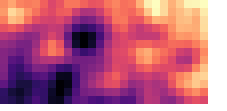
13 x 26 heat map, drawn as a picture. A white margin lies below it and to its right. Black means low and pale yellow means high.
Lone odd cells: none. Ninth with the highest average: top right. Slope: up to the top right. Odd rows or columns: none. Grain: blotchy.
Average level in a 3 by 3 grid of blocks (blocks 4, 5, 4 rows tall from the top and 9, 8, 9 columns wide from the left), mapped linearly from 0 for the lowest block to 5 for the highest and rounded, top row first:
435 / 224 / 023
